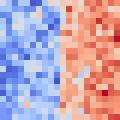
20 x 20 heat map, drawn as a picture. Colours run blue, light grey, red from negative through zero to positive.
Slope: up to the right. Seam: vertical, 50% of the way across, the right part higher. Average level on the scale: 50%.
